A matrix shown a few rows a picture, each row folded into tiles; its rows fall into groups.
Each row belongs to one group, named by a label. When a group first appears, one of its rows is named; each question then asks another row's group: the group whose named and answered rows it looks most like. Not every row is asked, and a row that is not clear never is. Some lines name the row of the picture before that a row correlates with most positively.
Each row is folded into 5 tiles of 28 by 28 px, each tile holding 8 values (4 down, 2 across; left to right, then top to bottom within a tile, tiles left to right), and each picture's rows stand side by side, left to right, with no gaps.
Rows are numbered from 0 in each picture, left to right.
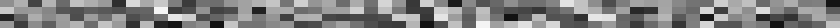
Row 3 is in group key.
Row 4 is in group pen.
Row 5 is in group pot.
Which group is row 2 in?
pot
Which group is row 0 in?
key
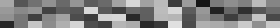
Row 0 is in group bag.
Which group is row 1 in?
key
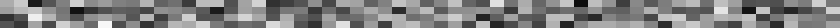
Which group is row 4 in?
bag
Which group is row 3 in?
pot
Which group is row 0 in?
key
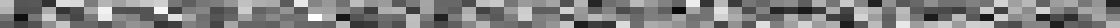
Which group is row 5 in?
key
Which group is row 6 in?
key
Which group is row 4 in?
key
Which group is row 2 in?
pot
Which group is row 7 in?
pot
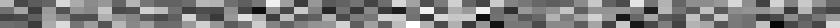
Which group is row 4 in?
pot
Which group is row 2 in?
bag
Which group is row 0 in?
bag
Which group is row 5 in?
pot
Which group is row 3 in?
pot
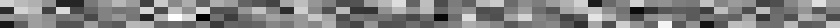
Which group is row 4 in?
key
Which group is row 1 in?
pot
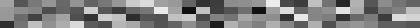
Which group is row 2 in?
pot
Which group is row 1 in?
pen
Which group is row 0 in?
bag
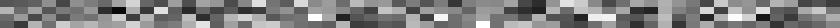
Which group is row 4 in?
pen
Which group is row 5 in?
pot
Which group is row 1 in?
bag
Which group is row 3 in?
key
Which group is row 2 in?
pot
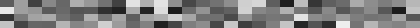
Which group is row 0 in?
key
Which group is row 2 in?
key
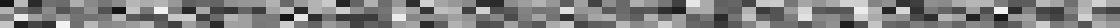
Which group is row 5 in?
bag
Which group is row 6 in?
pen
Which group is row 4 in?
key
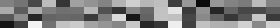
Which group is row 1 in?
key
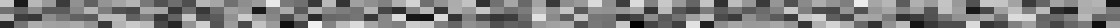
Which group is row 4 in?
pot
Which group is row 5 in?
bag
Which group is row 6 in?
pot
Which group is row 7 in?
pen
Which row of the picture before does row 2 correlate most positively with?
0
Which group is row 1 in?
bag
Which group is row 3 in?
pot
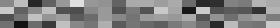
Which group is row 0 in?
key
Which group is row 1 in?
pen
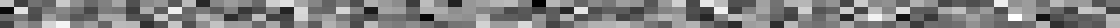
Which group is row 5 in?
pen
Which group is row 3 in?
key
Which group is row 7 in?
pot
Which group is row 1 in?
key
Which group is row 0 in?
bag
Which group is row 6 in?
pot
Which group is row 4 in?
bag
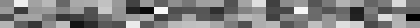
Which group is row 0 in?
pot
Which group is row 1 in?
bag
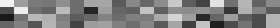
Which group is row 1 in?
pot
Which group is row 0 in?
pen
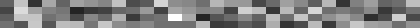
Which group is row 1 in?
pot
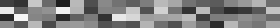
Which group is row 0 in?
pot
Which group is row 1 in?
pen
